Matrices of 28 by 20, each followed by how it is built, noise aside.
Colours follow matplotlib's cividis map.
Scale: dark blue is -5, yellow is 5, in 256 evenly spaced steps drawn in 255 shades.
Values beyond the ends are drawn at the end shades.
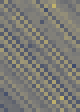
Toeplitz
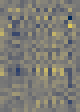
low rank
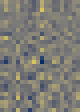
low rank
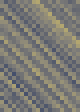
Toeplitz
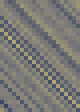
Toeplitz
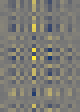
low rank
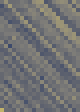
Toeplitz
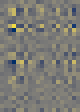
low rank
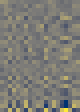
low rank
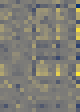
low rank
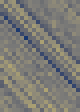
Toeplitz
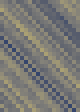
Toeplitz
